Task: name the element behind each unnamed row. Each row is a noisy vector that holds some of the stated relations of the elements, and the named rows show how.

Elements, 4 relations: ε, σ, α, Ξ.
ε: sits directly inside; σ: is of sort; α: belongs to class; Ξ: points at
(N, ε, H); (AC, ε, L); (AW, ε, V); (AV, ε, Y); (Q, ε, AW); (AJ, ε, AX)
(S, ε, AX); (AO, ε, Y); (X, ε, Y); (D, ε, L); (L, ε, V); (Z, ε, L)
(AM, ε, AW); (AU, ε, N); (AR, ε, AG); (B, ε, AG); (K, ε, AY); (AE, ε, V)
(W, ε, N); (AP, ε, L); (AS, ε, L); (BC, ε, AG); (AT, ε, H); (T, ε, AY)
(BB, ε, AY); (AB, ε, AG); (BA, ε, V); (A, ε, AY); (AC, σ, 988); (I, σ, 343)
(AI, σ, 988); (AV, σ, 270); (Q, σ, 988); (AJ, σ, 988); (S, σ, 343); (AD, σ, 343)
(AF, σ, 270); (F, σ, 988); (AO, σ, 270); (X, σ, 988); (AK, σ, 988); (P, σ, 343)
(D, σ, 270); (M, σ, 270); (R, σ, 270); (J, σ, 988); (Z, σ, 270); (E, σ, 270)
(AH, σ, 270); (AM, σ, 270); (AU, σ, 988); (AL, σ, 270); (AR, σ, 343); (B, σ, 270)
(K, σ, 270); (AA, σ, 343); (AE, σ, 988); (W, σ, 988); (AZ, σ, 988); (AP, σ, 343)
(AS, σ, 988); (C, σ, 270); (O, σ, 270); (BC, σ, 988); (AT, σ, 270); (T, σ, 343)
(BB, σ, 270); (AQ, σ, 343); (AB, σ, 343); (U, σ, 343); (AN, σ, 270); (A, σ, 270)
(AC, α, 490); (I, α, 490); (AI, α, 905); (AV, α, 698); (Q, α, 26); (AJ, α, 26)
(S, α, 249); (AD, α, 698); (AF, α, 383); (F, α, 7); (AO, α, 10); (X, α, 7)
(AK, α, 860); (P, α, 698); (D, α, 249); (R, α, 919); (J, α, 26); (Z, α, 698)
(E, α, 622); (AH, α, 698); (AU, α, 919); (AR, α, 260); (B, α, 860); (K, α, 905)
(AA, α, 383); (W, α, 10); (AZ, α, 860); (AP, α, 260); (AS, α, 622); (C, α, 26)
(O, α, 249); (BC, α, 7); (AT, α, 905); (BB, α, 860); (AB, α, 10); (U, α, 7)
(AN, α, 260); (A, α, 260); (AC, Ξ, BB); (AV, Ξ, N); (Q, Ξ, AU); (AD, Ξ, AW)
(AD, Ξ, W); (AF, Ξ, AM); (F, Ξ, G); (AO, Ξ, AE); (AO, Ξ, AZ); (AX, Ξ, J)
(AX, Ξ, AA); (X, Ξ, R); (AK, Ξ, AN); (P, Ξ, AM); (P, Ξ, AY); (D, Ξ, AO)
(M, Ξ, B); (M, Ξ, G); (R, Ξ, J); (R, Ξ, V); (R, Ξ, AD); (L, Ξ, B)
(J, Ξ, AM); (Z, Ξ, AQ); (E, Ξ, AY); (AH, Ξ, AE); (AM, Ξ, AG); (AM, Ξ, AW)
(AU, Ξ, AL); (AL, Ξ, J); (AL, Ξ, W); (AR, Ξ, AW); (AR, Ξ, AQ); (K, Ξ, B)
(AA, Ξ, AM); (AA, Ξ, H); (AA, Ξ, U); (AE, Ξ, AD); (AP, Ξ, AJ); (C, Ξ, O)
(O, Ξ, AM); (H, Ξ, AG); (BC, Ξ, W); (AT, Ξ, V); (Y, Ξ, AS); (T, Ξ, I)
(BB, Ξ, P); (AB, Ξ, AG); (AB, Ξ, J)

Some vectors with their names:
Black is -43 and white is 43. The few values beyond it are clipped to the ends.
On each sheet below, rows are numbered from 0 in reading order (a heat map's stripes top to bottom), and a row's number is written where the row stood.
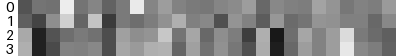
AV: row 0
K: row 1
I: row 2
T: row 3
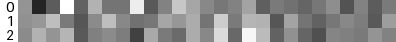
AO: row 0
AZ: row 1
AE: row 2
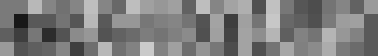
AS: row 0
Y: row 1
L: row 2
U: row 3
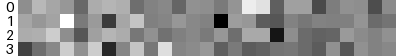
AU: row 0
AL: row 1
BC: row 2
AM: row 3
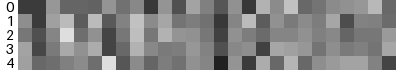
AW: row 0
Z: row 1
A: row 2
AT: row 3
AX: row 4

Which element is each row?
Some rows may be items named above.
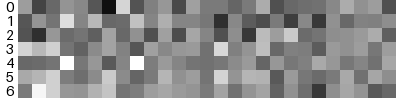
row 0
AD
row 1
O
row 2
AW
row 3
AC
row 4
AV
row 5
AJ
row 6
J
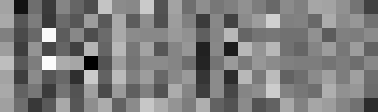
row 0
AR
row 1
V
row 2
AH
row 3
G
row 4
R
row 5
G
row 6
V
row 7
AA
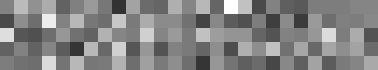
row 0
AE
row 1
O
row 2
AP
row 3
N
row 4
C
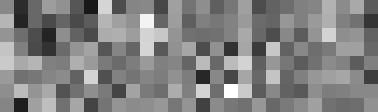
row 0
AD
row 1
AQ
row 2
P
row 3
H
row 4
X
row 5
AX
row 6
AE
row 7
M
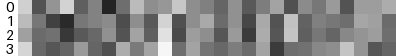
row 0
BB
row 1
H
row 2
AG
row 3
AB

